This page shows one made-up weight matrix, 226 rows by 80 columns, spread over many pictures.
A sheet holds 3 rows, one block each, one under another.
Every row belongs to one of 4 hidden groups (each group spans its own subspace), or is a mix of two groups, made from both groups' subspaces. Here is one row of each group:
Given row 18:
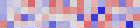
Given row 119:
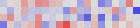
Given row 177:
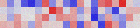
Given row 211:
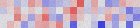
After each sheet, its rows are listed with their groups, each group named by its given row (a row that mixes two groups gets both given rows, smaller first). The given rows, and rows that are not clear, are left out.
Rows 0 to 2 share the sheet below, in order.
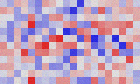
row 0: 211
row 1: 177
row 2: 211
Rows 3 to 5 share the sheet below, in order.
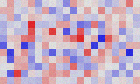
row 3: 211
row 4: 18
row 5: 211
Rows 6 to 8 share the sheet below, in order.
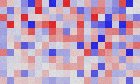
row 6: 18 and 211
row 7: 18
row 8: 18
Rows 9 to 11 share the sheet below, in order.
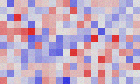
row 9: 211
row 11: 119
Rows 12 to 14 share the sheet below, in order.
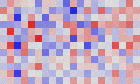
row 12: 211
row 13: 211
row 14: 211
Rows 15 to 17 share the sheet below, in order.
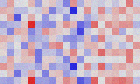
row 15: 211
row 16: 211
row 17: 211
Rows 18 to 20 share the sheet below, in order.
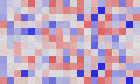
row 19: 177
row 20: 18
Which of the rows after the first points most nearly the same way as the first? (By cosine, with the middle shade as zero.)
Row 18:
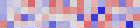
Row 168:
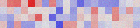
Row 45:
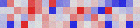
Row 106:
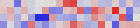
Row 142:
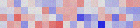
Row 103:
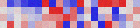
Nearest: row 45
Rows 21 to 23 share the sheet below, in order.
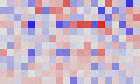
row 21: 211
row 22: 119 and 211
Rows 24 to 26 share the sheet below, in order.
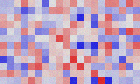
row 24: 18
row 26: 177
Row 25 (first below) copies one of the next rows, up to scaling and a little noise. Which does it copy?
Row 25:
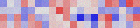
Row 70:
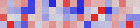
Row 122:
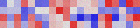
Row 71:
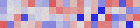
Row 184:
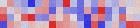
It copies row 122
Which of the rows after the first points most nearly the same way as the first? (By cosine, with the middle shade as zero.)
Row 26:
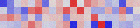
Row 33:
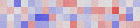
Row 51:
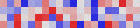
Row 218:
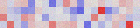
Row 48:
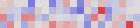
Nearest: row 33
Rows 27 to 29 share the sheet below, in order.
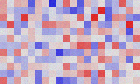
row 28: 119
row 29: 119
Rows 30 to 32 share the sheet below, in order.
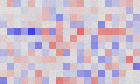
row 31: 177
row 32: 119
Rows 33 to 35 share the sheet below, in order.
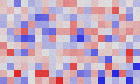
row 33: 177
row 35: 119 and 211
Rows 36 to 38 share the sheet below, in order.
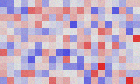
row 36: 177
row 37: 119
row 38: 18
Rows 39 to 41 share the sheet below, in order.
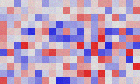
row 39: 119
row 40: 18
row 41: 119
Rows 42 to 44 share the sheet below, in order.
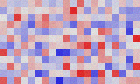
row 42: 211
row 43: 119
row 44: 119
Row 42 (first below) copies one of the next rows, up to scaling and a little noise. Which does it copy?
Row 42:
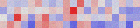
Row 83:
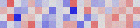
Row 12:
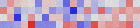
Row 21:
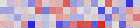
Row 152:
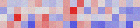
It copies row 152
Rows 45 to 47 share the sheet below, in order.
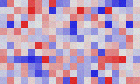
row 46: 177
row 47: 177
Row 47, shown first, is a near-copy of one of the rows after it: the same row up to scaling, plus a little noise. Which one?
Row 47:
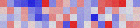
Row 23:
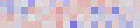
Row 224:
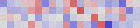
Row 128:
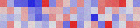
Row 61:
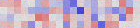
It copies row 128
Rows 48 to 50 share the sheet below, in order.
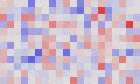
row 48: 18
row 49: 119
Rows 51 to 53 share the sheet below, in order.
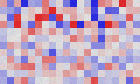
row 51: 177
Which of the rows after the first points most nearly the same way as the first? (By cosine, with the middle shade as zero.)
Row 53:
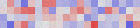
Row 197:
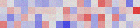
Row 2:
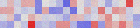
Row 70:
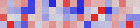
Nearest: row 197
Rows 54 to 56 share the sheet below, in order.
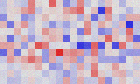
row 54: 18
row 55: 119
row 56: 177
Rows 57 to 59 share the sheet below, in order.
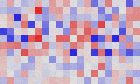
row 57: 211
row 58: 177
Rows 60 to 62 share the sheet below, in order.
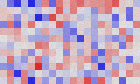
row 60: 177
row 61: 177
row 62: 211
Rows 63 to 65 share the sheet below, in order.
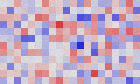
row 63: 119
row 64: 18
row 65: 119 and 177
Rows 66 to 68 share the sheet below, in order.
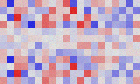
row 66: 211
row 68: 211
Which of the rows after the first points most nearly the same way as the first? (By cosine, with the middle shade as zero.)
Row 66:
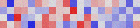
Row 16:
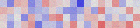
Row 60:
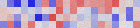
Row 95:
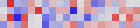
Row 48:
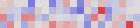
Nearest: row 60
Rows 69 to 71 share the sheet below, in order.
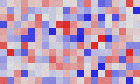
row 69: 119
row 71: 18
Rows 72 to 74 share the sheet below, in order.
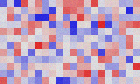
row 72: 119 and 177
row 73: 177
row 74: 119
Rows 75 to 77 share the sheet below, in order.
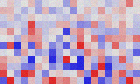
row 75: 211
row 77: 18
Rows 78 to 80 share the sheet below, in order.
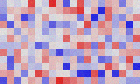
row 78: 18
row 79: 119
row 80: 119
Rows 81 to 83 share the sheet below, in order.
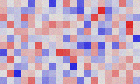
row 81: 18
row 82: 119
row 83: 211
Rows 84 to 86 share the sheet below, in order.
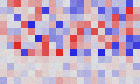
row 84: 177 and 211
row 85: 211
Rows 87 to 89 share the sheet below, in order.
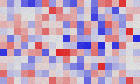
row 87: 177
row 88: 119
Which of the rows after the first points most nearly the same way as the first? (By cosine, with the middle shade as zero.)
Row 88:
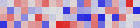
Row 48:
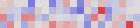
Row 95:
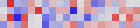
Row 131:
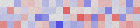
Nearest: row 48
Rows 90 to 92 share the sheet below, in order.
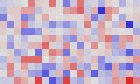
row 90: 18
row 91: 119
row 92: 119
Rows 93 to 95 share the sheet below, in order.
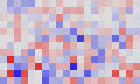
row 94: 177
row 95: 211
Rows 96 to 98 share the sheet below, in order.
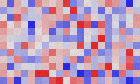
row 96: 211
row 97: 18
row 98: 119
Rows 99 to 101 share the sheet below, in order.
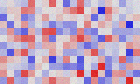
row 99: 18
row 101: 18
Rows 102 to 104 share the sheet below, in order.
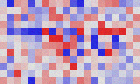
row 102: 211
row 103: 177
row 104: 211
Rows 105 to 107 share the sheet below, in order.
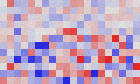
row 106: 177
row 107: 119 and 177
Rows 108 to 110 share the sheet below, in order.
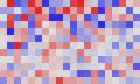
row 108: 211
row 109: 211
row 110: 119
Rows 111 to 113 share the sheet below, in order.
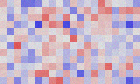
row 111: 119
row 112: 211
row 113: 119
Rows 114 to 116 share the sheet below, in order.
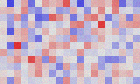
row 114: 177 and 211
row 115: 211
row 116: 177
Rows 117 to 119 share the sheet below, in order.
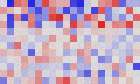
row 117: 211
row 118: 211
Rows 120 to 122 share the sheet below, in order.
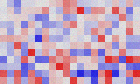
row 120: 177
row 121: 211
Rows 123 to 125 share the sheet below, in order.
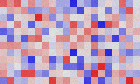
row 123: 177
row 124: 177
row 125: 18
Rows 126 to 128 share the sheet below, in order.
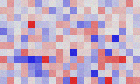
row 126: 211
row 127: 177
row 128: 177
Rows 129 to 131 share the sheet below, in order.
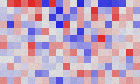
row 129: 177
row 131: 119
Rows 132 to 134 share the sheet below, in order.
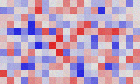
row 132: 211
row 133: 177
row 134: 18
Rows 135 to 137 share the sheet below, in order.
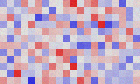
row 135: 177
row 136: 119
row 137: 211
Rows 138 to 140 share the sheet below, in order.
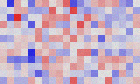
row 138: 211
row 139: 211
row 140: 177
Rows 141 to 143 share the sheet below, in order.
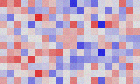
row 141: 177
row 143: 177
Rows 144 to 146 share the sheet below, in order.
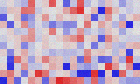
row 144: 18
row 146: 119
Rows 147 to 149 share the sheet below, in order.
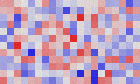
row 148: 211
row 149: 18
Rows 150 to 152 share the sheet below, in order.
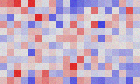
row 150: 177
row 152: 211
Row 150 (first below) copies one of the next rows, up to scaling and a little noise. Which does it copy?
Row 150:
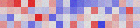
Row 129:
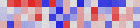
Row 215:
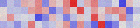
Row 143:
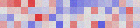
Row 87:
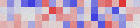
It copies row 143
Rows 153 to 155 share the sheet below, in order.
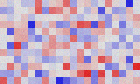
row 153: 211
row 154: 211
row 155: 119
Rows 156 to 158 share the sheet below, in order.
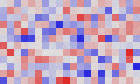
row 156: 119
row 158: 119
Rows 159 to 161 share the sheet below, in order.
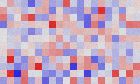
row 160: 119 and 177
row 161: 211
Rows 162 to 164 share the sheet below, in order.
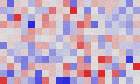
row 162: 211
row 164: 119
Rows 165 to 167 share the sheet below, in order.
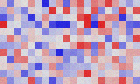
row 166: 119
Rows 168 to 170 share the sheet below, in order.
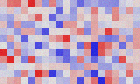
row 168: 177
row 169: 18 and 119
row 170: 177 and 211
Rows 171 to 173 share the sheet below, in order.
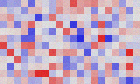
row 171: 177
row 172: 18
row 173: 119 and 177
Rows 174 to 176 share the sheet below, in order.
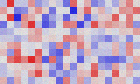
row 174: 211
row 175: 119 and 177
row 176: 177
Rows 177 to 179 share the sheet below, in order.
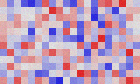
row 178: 18
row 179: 119
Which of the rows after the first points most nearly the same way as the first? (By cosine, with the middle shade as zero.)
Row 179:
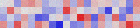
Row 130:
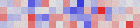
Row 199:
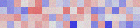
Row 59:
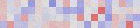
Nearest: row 199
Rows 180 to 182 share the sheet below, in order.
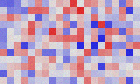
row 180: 177
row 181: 18
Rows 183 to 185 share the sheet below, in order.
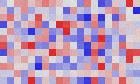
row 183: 119
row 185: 211
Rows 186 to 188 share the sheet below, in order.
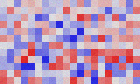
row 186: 119
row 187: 211
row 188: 18
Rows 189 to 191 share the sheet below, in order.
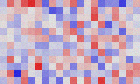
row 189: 177
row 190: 177
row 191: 211
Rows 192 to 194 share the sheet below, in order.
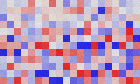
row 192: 18
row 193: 119
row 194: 119
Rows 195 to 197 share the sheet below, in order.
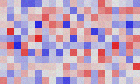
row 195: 119
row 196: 211
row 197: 119
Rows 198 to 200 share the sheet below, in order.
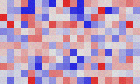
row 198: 18
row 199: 177
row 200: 211
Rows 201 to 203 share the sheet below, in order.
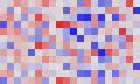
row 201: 119
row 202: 177
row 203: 119
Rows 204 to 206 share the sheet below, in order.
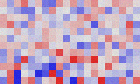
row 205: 119
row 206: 177
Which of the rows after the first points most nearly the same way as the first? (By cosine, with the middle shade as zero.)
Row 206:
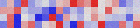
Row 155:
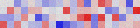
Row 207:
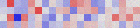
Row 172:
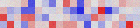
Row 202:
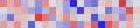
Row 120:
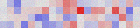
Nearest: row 172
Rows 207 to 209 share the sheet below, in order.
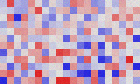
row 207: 211
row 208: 119
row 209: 119
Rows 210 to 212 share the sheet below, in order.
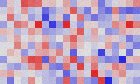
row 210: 119
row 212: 177
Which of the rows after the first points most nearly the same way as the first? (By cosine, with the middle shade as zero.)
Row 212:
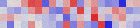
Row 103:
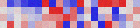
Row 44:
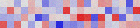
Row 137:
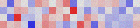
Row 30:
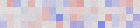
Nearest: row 30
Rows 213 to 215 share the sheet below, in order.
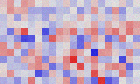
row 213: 119 and 177
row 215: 177
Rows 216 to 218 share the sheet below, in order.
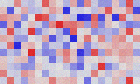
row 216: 119
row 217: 211
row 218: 18
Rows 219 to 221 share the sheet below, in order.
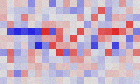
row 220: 177
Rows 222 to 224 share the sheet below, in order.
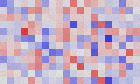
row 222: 177
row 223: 18 and 119
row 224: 177
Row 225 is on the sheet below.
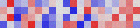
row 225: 211
